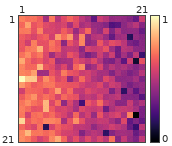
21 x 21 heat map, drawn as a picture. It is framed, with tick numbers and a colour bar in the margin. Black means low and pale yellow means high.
There are no regular stripes. The texture is fine-grained noise. The field climbs toward the left. The values follow a bell shape.
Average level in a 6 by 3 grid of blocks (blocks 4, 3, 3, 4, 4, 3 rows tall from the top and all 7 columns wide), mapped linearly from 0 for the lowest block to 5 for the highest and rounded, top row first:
420
421
430
530
521
421
